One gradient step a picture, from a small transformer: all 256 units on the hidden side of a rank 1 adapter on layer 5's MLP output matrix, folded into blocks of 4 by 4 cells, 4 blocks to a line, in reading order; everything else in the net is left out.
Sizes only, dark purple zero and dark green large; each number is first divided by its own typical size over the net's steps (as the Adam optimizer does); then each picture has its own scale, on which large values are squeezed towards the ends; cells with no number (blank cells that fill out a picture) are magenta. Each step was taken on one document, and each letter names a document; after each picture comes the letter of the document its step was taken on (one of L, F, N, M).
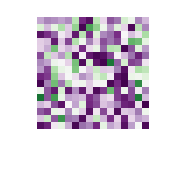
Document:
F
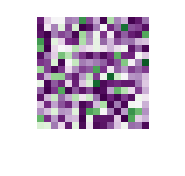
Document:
F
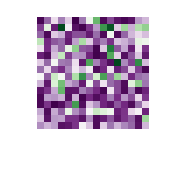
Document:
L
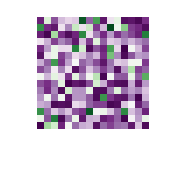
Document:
L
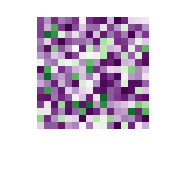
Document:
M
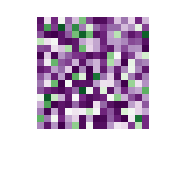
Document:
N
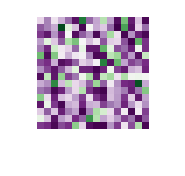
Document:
F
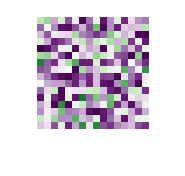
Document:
M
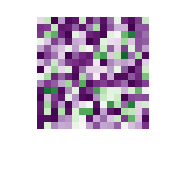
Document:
M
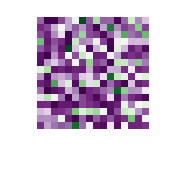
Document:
L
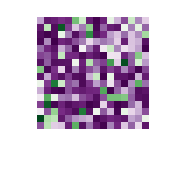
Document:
N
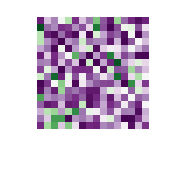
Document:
L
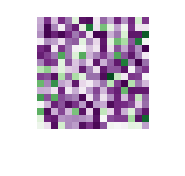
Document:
L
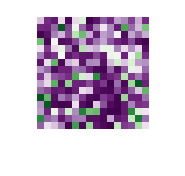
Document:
N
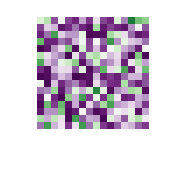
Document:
M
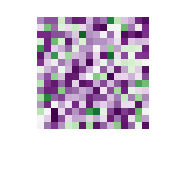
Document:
F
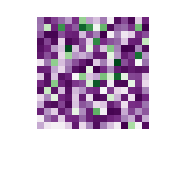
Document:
L
